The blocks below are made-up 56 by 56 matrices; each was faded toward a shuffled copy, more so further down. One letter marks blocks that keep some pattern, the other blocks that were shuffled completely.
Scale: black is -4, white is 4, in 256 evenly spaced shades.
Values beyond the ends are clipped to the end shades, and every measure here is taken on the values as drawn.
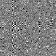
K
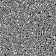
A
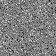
A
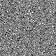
A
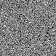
A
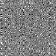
K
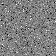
A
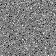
A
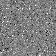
A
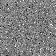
A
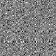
K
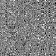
K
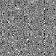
K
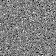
A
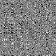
K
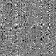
K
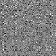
K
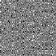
K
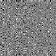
K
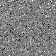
A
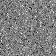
A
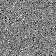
A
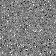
A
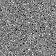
A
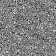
A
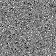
A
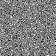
A
